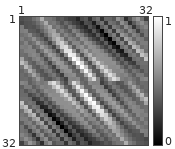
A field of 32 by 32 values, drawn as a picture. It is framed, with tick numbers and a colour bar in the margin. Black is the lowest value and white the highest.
No single row or column stands out from its neighbours. Streaks slant down to the right. No overall slope runs across the table. A half turn leaves it unchanged.
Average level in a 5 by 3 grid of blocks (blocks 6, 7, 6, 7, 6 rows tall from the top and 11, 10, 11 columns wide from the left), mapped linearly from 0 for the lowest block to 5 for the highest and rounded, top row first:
302
352
343
253
203
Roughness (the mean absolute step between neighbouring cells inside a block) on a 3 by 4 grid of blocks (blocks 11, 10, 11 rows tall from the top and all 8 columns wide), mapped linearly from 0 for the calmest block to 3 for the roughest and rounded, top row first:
0223 / 0330 / 3220
